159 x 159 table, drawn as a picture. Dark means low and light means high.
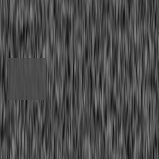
Grain: streaks running down. Slope: none. Odd patch: calmer, in the middle left. Average level on the scale: 30%. Calmest part: middle left.
